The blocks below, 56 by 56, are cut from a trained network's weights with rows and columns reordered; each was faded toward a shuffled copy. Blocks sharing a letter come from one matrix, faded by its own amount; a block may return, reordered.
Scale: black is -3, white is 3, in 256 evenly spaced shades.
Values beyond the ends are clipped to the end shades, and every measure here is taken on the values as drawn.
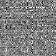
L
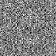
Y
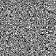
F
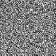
F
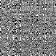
L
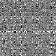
L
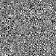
F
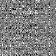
L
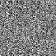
F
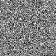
Y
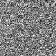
F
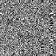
Y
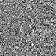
Y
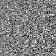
F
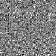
F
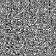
F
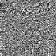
F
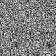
Y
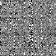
L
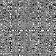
L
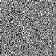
Y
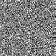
F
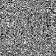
Y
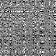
L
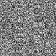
F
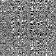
L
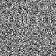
F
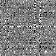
L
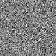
Y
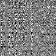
L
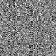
Y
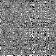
L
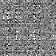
L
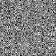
Y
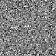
F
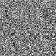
F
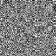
F
